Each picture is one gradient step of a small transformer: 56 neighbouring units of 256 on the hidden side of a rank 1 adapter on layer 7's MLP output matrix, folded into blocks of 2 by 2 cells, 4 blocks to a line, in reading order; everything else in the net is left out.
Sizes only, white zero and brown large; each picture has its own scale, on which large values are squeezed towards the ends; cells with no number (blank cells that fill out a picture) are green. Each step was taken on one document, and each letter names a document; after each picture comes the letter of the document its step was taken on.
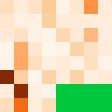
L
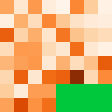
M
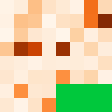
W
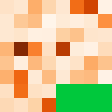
W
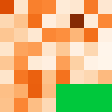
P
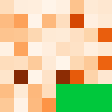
M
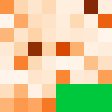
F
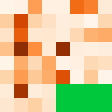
W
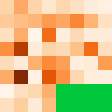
P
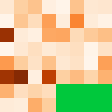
M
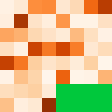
F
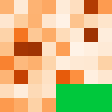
F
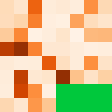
W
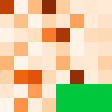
P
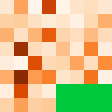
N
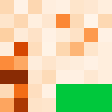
L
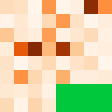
F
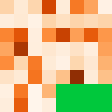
P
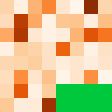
W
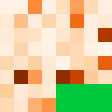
M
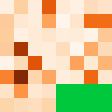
N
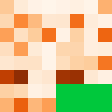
M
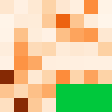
L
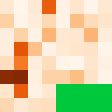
L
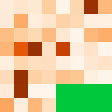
F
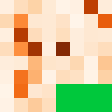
W
